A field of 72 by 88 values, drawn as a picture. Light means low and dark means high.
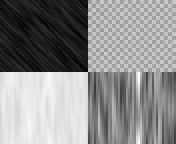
The table splits into 2 rows of 2 panels. Panel 1,1: very high, slanting down to the right, faint in contrast. Panel 1,2: low, checkered. Panel 2,1: very low, streaked downward, faint in contrast. Panel 2,2: middling, streaked downward, strong in contrast.
